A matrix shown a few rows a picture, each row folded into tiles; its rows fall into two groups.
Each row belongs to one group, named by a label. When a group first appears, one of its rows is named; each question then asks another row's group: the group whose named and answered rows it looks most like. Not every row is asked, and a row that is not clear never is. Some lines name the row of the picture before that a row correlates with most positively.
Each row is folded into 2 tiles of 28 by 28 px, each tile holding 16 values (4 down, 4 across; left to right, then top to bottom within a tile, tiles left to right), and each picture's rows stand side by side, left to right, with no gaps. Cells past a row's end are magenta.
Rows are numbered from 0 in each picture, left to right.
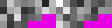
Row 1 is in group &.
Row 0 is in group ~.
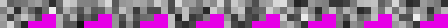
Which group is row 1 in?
~
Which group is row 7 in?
&
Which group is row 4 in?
~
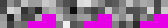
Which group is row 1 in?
&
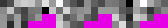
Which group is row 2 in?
&
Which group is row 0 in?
~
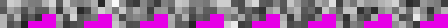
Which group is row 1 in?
~
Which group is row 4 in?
&
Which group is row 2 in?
&
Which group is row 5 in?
~
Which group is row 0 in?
~
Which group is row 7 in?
&
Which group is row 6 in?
~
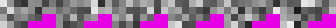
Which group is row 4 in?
&
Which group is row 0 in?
&
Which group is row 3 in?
&
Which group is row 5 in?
&
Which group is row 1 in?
~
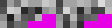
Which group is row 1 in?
~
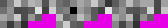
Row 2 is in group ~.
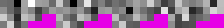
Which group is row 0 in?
&
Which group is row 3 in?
~
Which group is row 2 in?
&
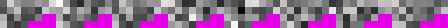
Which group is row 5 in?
&
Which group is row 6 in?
~
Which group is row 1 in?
&
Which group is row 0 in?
~
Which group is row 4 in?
&
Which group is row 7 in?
&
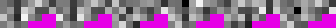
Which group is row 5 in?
&
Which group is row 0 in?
&
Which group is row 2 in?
&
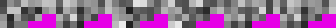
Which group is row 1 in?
~
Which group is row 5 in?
~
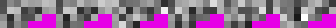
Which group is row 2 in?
&
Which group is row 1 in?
~
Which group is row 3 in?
~
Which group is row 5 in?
&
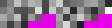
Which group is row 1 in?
&
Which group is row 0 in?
~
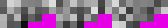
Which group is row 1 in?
~
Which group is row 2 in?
&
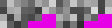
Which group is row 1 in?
~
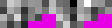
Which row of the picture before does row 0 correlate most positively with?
1
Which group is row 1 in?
&
